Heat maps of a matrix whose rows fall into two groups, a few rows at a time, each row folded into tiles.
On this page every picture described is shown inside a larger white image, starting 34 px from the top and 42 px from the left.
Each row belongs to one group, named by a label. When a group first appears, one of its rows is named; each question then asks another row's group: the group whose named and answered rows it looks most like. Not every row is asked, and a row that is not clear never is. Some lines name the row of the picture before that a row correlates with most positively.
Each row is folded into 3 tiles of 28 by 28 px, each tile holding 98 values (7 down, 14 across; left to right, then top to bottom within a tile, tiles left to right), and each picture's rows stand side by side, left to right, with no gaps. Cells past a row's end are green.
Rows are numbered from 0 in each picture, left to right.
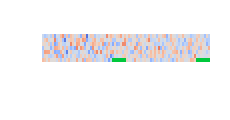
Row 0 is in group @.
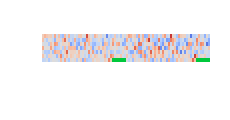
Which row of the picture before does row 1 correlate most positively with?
1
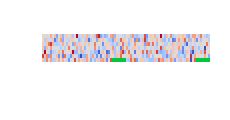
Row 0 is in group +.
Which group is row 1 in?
+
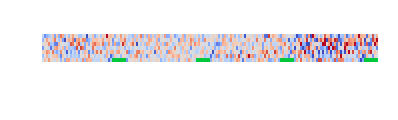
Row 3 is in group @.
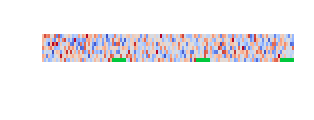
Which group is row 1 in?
+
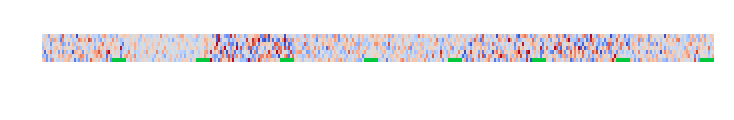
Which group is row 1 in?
+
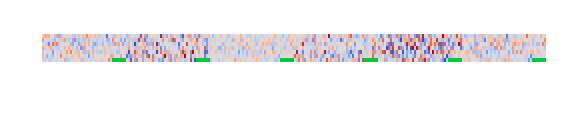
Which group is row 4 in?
@
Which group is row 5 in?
@
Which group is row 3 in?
+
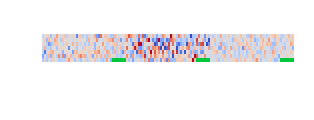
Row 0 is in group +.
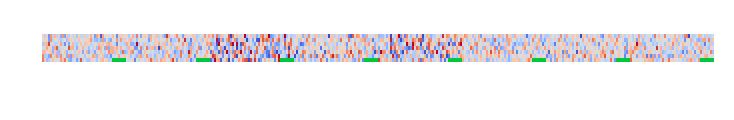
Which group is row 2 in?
+
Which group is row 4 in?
@
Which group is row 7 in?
+
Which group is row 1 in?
@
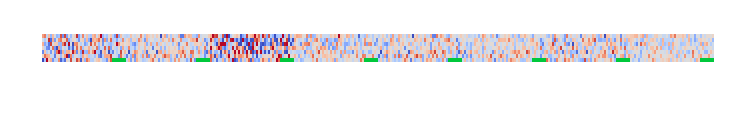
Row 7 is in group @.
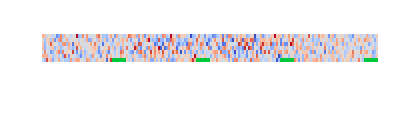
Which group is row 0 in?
+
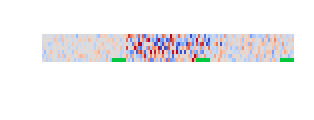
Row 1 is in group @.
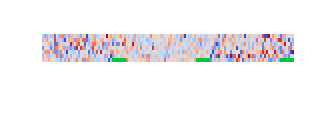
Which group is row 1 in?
+
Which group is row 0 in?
@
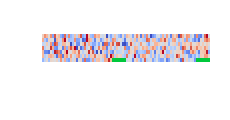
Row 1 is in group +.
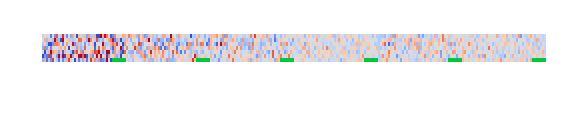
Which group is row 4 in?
@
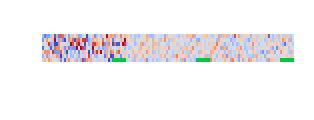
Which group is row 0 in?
@
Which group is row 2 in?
+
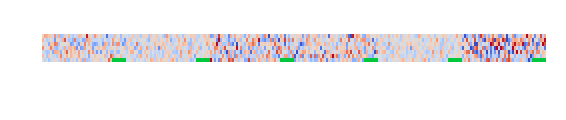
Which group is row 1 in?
@
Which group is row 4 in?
@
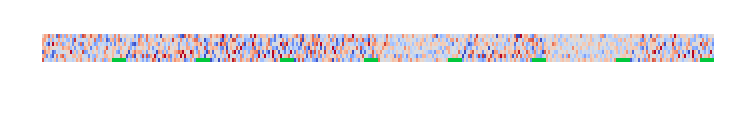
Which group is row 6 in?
+
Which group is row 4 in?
+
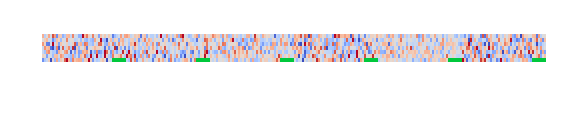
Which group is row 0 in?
@
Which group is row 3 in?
@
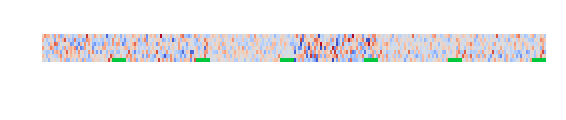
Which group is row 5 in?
+
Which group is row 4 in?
+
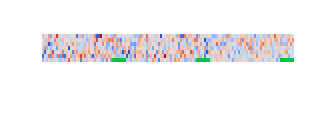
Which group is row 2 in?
@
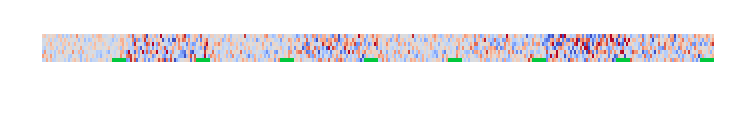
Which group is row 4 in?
+
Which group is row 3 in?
@
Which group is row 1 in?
+
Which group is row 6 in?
@
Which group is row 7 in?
@
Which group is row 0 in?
+
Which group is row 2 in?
+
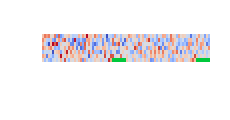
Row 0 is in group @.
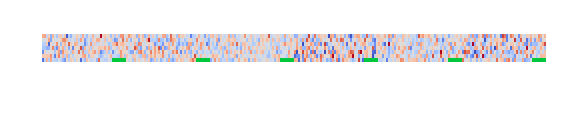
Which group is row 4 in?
@
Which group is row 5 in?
@
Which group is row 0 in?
+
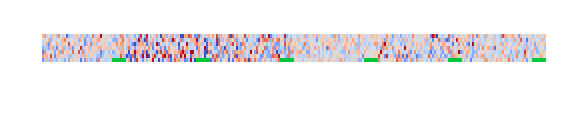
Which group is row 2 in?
+
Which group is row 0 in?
+
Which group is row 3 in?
@
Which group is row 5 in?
@
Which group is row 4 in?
+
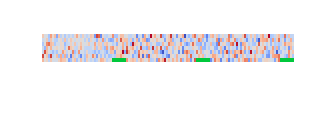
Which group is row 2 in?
+
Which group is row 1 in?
+
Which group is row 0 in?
+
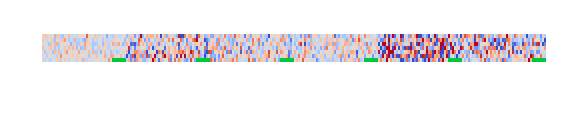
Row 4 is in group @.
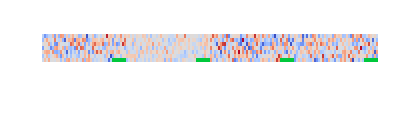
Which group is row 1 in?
+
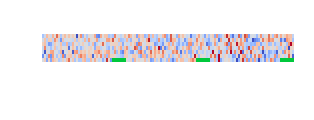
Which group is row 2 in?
+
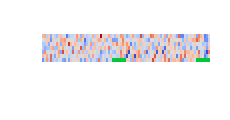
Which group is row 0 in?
+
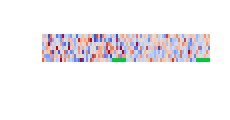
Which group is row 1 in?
@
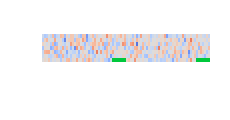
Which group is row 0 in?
@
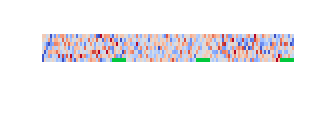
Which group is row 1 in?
@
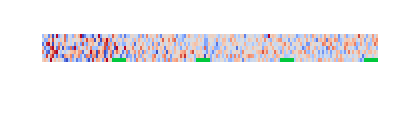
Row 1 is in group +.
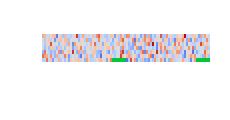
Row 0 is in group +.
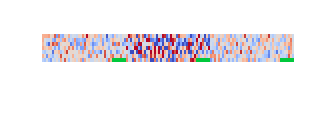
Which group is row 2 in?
+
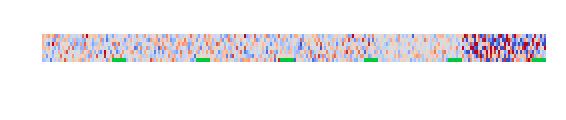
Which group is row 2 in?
+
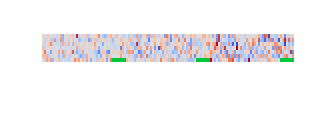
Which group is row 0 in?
+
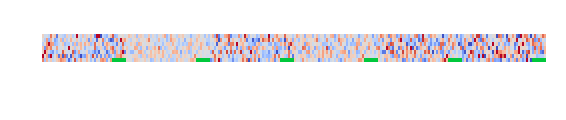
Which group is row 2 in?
+
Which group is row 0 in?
+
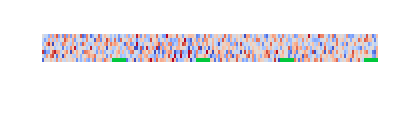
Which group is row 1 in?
@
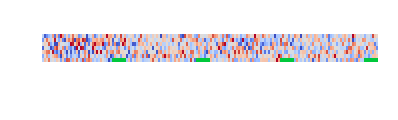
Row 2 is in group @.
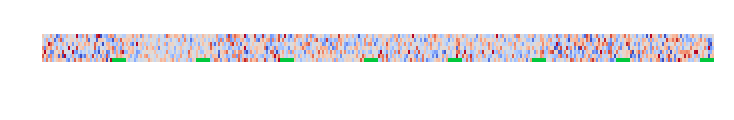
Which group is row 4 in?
+
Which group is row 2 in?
+
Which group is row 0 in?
+
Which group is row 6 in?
@
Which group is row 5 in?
+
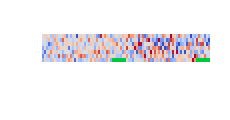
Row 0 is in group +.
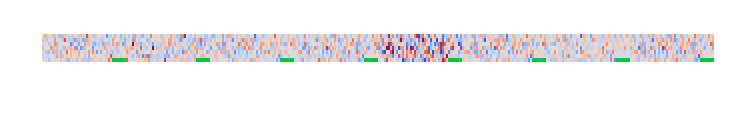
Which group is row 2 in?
@
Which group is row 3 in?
@
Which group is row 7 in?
@
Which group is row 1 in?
+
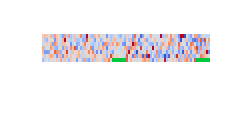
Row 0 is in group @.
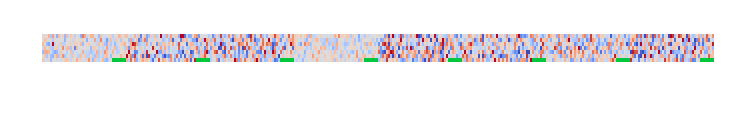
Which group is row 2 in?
@
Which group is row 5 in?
+
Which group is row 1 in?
+
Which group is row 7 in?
@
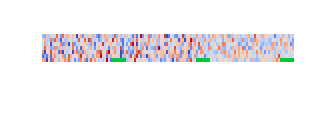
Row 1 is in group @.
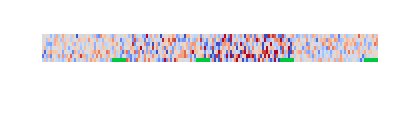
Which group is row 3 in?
@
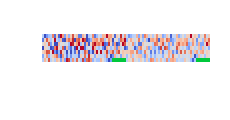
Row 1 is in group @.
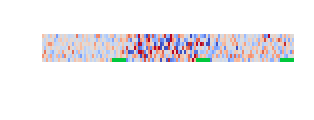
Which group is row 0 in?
+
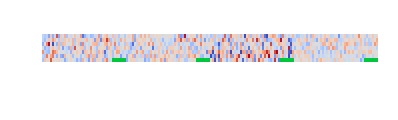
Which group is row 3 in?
@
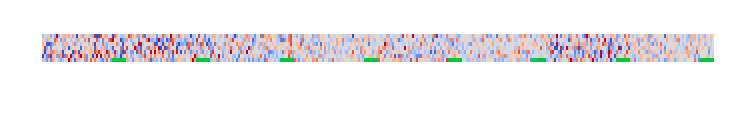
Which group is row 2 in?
+
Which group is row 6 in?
@
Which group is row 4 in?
+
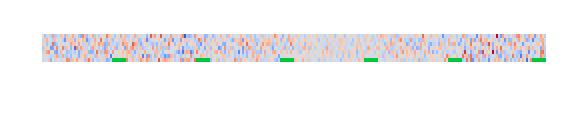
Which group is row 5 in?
+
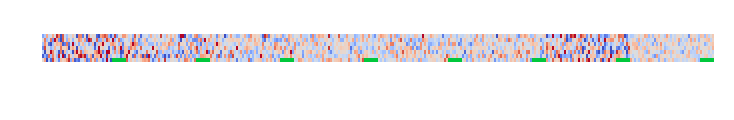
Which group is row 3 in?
+
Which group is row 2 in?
+
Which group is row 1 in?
+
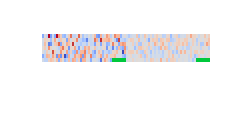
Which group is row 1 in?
@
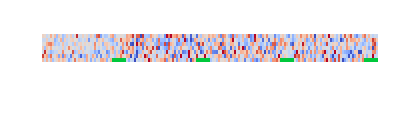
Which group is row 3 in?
+
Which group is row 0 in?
+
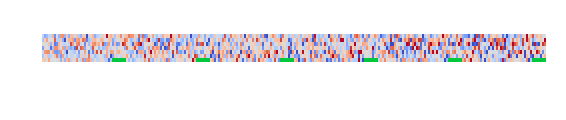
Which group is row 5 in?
@
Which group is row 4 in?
@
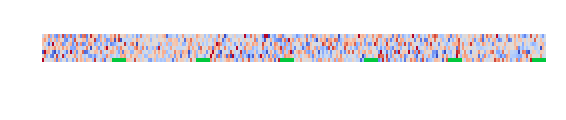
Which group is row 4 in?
+
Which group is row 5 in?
+
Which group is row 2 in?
+
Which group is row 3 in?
@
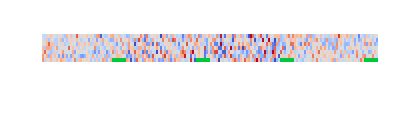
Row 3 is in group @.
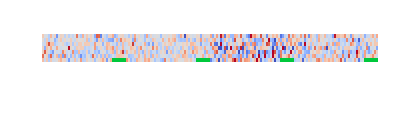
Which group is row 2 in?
@
